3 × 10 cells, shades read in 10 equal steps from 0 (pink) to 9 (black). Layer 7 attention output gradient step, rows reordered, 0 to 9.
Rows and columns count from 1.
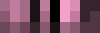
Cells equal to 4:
4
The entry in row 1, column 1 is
3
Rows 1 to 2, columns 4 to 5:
8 2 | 8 3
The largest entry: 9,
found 2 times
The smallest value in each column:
3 2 3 7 2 8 0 1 6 6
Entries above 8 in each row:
1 1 0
